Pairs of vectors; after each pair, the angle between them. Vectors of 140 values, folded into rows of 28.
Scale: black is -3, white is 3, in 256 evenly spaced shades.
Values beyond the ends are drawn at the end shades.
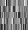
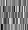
partly aligned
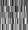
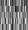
nearly parallel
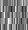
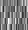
nearly parallel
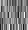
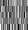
nearly opposite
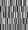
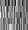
partly opposed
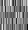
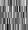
orthogonal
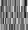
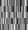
nearly opposite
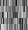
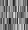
orthogonal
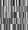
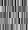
partly opposed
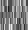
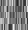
partly opposed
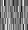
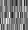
partly aligned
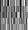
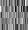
partly opposed
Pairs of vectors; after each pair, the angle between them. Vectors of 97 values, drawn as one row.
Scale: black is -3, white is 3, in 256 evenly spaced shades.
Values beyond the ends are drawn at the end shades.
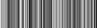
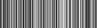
orthogonal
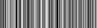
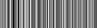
orthogonal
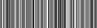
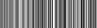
partly aligned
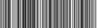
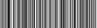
partly aligned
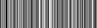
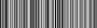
partly aligned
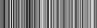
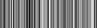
nearly parallel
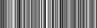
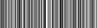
nearly parallel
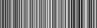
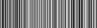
nearly parallel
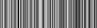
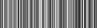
nearly parallel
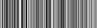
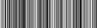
orthogonal
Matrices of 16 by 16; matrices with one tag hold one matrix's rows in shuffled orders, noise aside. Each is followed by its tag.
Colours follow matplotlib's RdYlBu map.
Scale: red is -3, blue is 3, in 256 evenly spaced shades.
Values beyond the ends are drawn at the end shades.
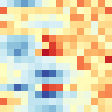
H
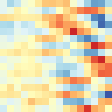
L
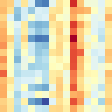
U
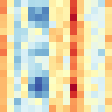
U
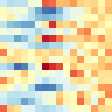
H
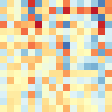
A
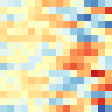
L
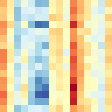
U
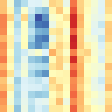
U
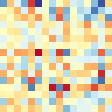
A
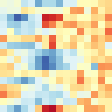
H
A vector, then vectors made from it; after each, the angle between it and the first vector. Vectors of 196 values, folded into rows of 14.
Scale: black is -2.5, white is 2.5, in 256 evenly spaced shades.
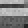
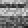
nearly parallel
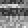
nearly opposite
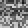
partly opposed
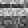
nearly parallel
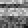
nearly parallel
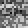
partly opposed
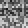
partly opposed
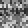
partly opposed
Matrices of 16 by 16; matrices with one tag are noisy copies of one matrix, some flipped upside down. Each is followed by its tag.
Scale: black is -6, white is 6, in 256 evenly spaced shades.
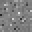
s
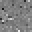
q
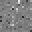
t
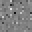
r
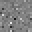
r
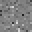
t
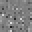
r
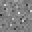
s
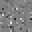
r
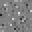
s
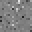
t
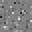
s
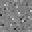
s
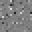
r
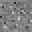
s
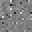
r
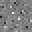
s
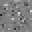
s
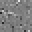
q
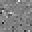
q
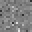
t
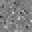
s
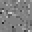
q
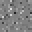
r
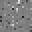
t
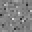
s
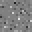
s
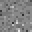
t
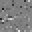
q
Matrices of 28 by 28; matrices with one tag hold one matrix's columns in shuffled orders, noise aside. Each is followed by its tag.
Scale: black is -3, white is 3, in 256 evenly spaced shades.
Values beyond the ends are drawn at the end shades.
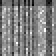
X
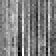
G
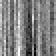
G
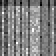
X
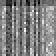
X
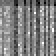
X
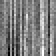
G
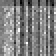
X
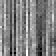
G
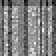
X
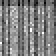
X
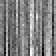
G
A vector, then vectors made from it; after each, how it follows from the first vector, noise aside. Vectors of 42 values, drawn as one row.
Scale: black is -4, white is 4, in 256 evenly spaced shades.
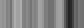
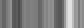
negated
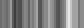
negated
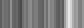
negated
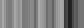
copied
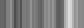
negated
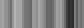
copied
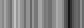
copied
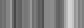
negated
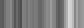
negated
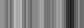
copied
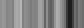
copied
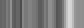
negated
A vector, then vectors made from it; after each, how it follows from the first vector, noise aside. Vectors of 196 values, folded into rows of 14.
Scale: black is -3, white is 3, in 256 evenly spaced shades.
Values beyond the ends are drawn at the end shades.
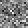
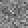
shrunk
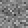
shrunk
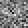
negated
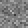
shrunk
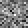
negated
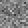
shrunk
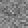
shrunk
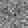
shrunk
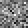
negated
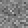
shrunk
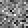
negated
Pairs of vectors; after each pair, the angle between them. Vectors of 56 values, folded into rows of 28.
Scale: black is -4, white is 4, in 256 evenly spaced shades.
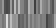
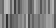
nearly opposite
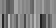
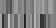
nearly parallel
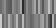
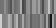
nearly parallel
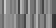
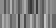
orthogonal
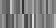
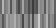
partly opposed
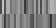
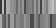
nearly parallel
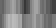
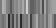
partly opposed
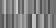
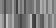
nearly opposite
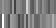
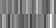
partly aligned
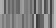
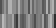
partly opposed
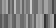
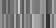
orthogonal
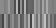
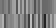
nearly opposite
